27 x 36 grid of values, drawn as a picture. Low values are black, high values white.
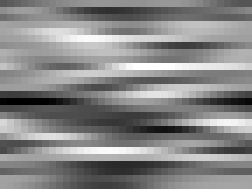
Grain: streaks across. Ninth with the highest average: top left. Average level on the scale: 50%.
